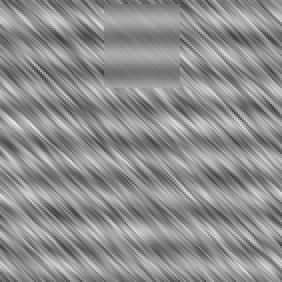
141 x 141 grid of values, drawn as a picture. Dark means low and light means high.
Stripes: horizontal, repeating 8 times. Odd patch: calmer, in the top middle. Calmest part: top middle. Slope: none.
